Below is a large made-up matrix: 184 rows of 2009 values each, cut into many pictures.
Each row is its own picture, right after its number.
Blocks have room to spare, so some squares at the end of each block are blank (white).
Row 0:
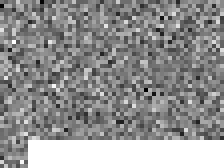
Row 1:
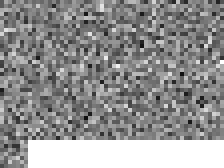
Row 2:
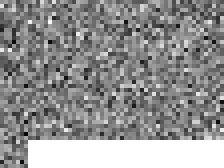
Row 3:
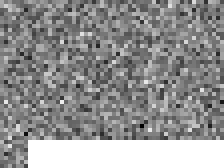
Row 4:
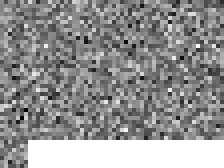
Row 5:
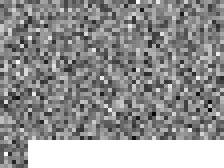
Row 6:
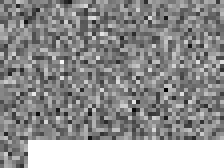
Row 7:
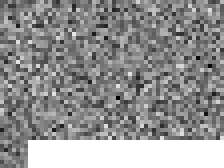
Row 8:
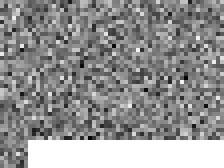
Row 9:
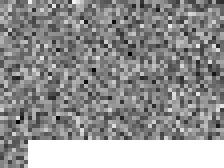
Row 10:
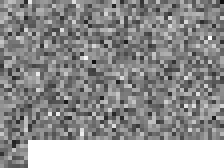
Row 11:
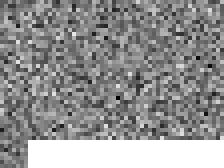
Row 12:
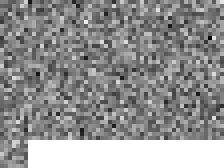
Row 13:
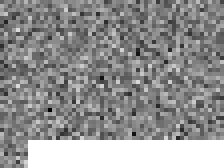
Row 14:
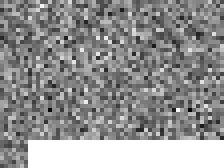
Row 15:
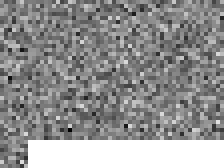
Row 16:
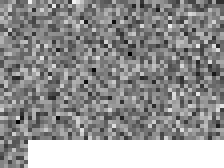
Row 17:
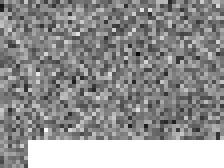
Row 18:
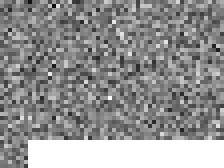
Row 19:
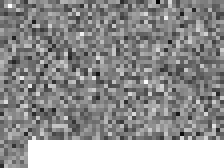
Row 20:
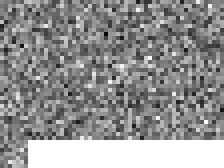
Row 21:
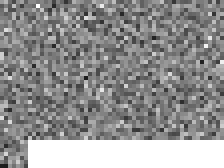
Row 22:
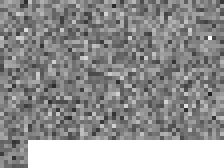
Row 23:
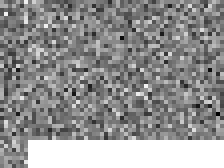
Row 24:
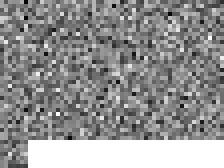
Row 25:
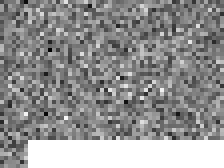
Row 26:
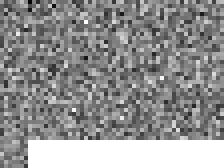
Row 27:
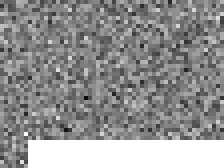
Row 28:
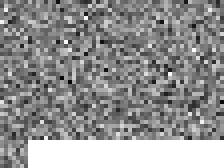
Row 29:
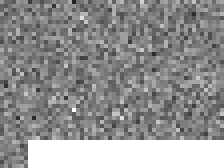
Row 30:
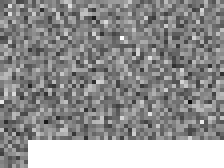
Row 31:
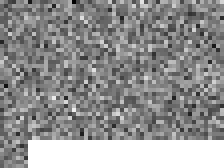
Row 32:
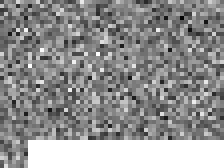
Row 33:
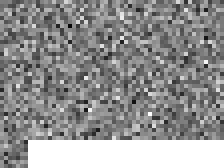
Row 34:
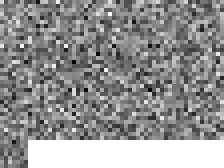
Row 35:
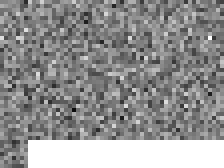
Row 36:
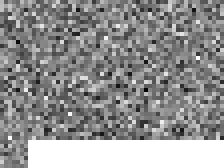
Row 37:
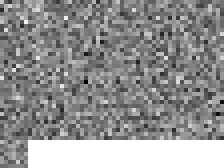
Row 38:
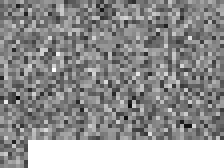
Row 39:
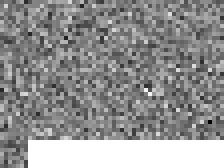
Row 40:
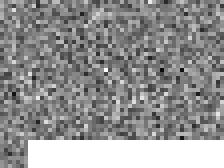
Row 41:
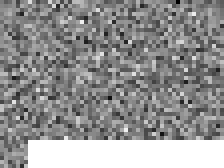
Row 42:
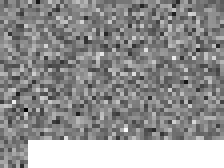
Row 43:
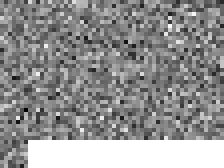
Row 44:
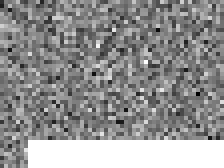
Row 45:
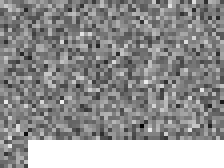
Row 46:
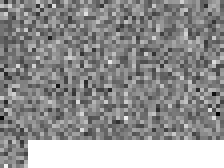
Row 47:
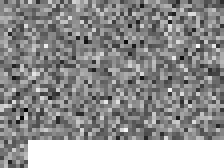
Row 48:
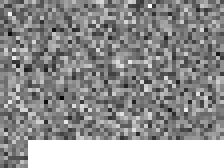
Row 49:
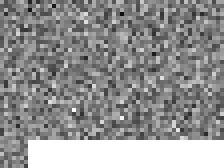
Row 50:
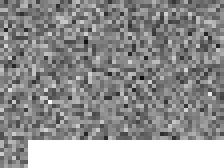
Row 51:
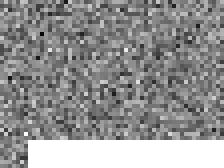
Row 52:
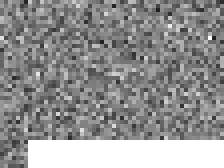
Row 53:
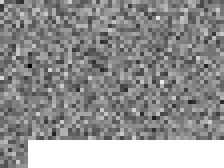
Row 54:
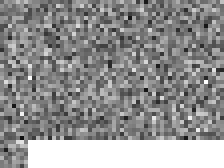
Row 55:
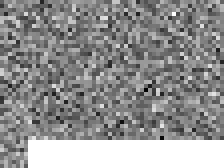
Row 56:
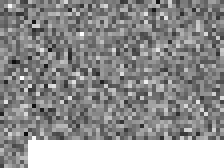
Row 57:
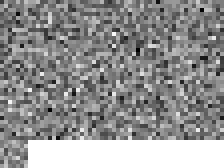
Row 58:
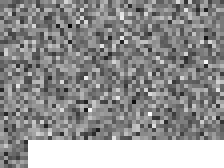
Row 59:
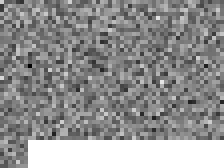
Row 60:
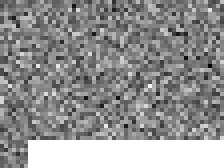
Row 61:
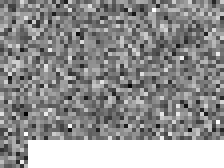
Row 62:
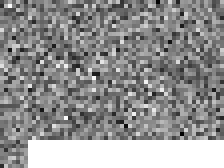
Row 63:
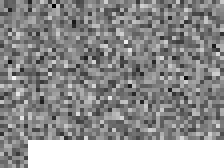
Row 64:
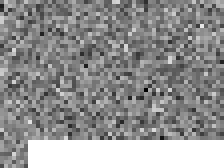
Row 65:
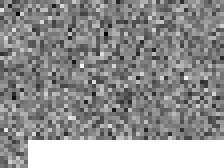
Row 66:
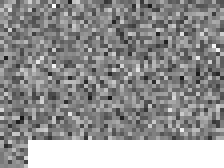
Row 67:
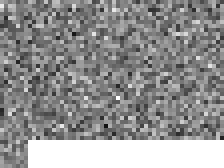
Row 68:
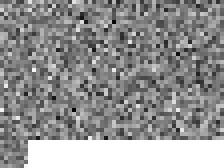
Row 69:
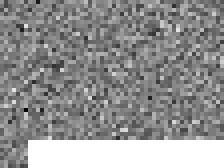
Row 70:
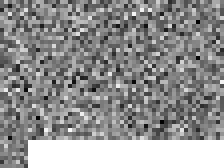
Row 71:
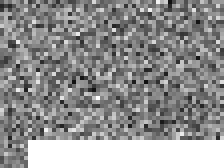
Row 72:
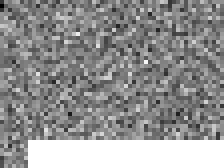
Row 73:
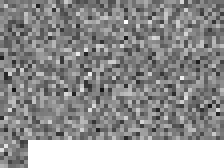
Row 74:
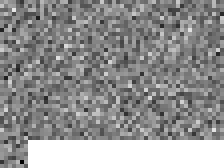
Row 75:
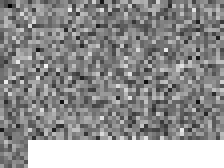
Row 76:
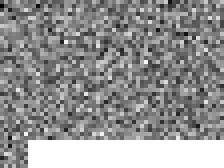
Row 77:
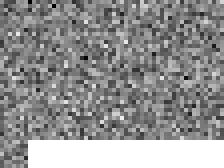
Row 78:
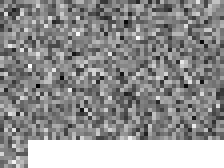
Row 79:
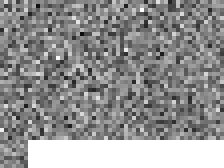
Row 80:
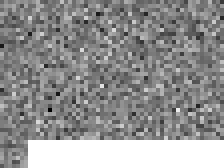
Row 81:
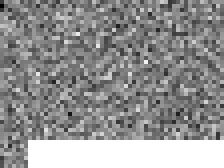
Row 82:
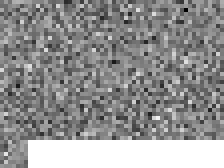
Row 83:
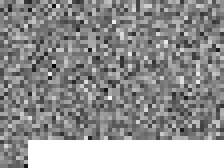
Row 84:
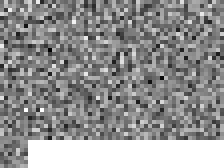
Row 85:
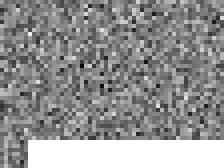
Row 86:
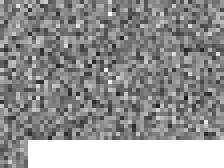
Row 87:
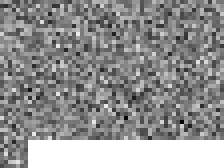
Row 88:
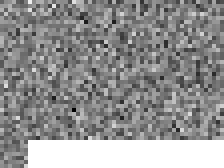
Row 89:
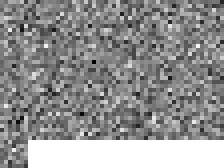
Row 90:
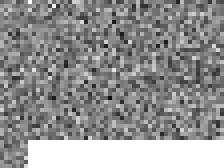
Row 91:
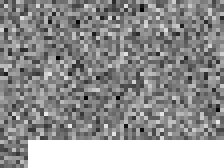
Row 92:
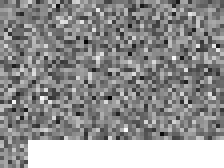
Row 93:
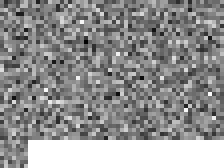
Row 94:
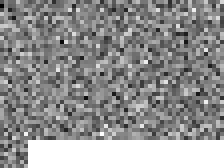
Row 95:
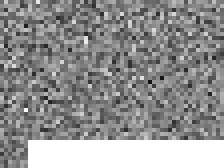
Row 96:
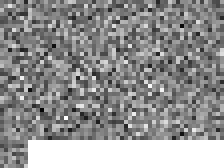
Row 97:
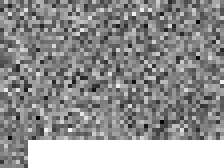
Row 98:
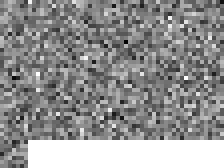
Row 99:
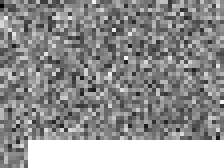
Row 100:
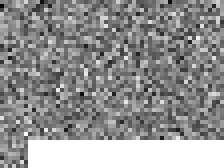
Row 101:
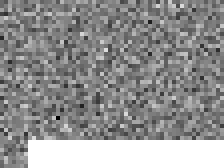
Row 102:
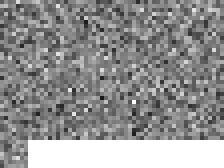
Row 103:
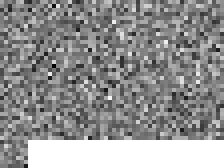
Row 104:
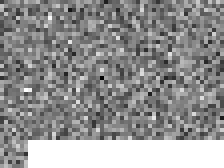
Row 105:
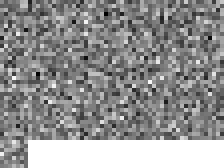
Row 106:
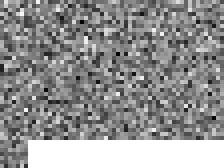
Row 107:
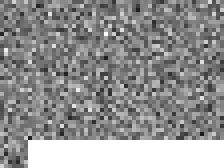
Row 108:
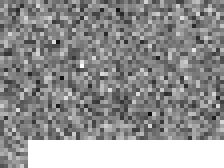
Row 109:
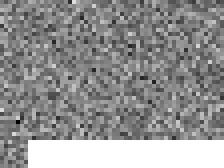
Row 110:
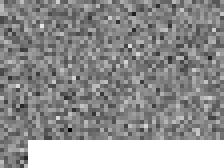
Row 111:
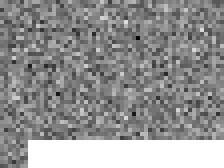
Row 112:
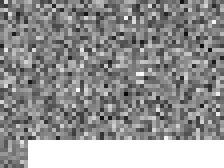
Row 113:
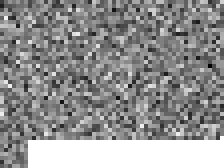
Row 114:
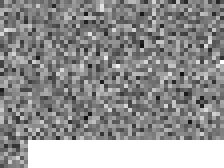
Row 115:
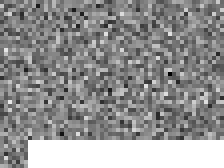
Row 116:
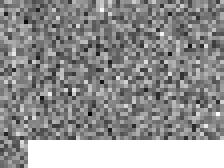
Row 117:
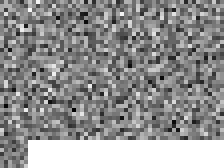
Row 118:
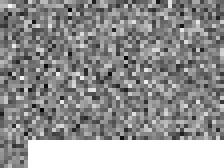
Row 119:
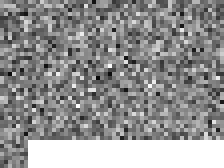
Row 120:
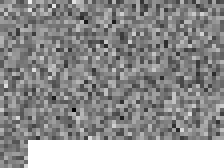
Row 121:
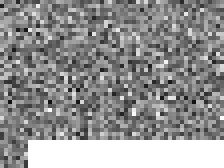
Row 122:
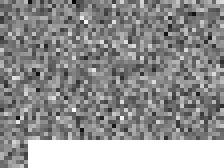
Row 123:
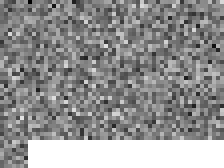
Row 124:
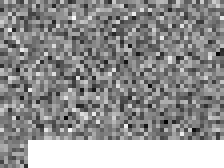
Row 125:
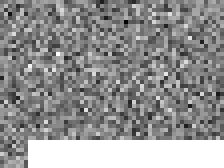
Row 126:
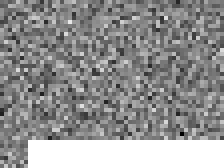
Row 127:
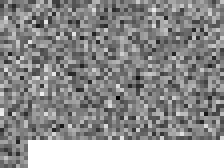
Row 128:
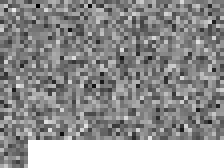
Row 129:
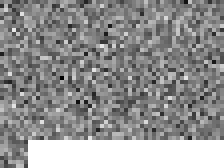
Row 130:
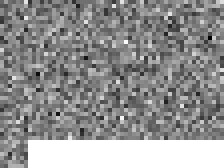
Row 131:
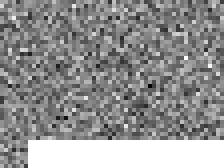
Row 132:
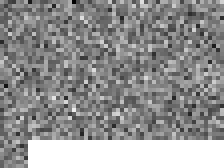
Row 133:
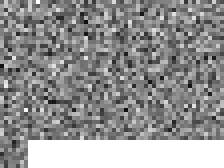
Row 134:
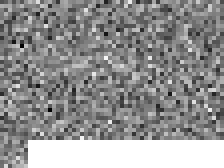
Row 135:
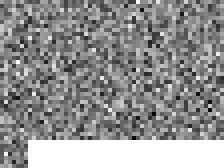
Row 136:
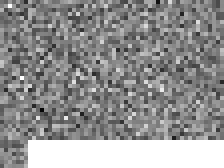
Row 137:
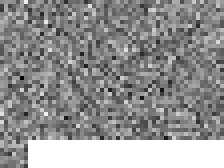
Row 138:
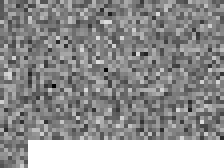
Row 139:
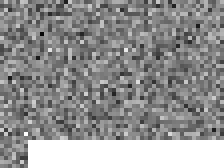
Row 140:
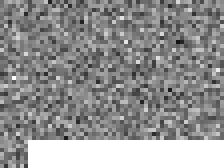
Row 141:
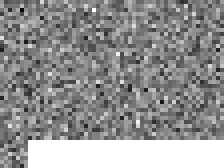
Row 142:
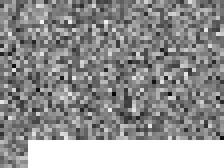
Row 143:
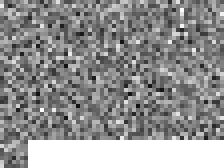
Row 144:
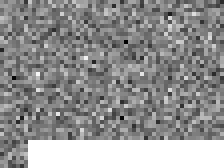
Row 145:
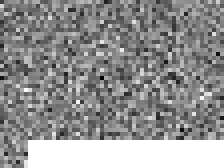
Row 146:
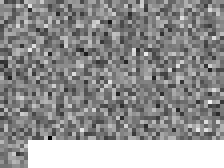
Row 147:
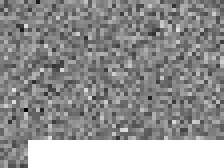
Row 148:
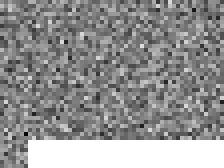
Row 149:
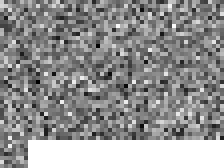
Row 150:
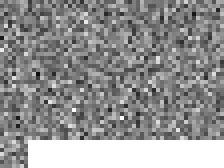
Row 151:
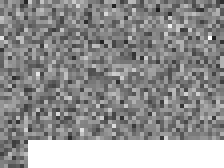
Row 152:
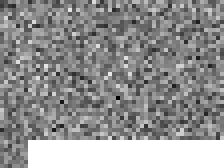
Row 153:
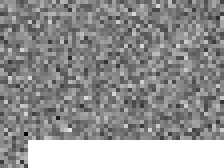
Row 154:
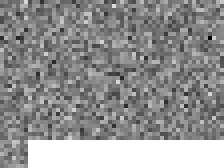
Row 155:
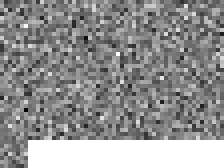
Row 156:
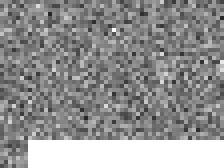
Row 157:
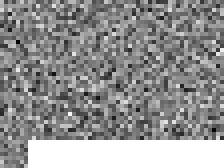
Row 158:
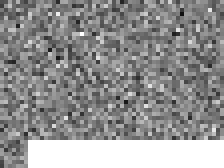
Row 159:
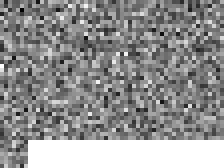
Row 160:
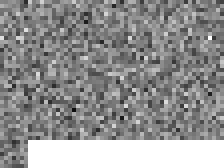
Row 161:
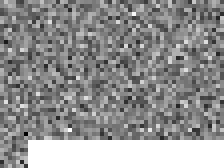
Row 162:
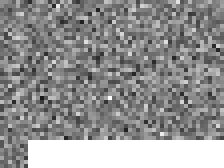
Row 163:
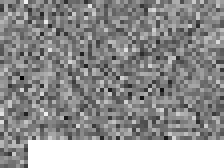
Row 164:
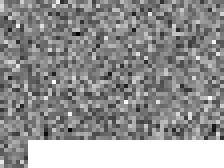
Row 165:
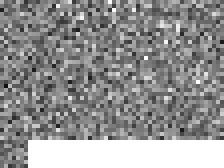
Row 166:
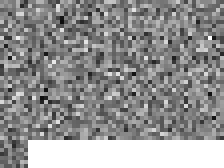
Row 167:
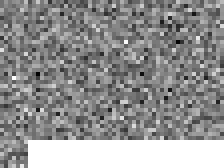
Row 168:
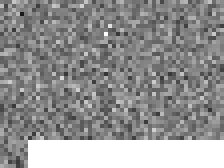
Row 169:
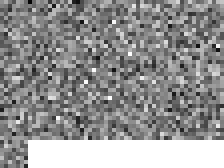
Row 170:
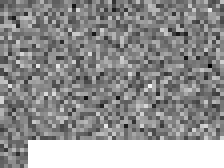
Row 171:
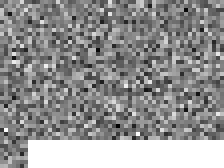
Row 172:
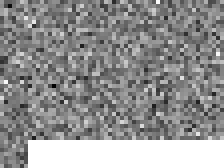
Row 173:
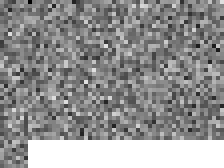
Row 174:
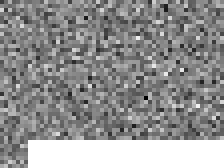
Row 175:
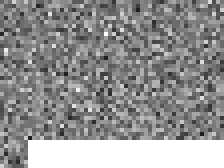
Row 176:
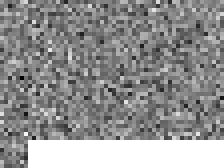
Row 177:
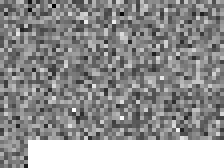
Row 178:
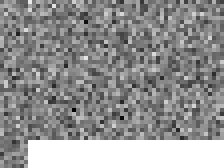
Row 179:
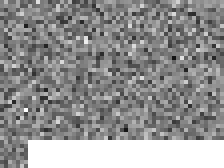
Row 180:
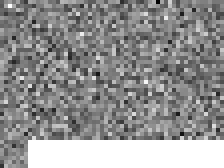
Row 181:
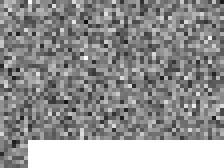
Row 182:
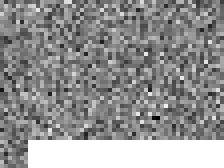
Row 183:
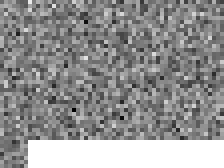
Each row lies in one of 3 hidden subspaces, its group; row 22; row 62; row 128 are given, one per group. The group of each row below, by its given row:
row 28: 128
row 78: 128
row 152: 62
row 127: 62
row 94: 62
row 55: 62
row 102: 128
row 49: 22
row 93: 22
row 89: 22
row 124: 62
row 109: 22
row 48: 128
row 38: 128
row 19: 62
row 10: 22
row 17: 62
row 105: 22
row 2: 62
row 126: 62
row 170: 62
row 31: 22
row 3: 62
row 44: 62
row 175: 128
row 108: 128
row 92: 22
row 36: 62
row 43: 22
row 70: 62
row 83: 22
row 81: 62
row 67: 62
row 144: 22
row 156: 128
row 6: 128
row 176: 62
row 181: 22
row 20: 128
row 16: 22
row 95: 22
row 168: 128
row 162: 22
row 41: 22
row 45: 62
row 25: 62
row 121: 128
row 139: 62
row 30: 128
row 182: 128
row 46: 128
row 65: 128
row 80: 128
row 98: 22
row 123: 22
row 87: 128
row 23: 128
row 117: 22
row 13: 128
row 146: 128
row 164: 62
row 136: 62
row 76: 62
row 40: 128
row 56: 62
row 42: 22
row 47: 22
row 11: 62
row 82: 128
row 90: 22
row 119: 62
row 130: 22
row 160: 22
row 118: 62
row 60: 62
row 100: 62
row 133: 22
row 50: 22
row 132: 22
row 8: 128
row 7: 62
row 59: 128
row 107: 128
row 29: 22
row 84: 22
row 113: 62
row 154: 22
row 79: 62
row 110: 62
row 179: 22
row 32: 128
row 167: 22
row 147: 22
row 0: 62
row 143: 62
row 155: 22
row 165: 22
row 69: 22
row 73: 128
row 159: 22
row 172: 62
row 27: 62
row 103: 22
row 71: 62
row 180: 62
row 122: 22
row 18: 22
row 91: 62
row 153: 62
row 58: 128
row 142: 128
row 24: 22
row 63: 22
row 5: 128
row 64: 62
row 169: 22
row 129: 128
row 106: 22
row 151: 22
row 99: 62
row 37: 128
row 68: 22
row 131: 62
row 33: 128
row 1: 128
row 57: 128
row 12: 22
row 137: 62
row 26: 22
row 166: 22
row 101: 62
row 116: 128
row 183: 22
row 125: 128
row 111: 128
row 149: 62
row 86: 128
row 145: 128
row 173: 22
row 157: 62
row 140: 22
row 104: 128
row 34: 128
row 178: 22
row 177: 22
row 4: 22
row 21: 128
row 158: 62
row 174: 128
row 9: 22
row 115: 128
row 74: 62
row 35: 22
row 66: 22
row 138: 128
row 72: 62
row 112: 128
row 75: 62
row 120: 22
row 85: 128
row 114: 128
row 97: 62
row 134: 128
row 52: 22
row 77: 22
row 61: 62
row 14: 128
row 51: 62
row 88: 22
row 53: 128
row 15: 62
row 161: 62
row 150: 22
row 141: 22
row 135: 128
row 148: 62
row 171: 128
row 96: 62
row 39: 128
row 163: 62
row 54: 128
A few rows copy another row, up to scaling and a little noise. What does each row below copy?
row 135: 5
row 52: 151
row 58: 33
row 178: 183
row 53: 59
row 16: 9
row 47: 4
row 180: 19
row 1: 114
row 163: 137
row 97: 70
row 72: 81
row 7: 11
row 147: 69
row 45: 3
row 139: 51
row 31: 132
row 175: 107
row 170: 60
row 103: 83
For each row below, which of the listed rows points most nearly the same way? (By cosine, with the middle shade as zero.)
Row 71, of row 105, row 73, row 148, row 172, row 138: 172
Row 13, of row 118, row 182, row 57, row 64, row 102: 57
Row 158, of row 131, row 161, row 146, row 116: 161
